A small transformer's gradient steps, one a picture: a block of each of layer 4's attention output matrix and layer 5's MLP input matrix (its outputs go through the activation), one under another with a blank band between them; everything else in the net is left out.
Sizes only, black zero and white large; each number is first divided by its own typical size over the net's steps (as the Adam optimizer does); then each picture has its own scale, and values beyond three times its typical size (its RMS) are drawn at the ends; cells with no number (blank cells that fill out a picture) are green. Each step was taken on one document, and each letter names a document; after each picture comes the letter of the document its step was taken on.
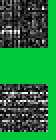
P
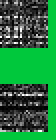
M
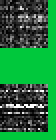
M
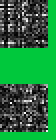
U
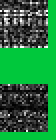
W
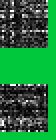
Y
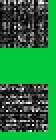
P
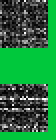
P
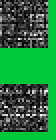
M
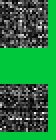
M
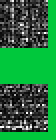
M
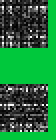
U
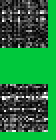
P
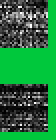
W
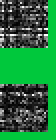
W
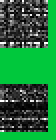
Y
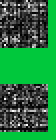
P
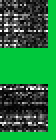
W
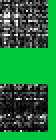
W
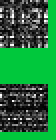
Y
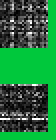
M
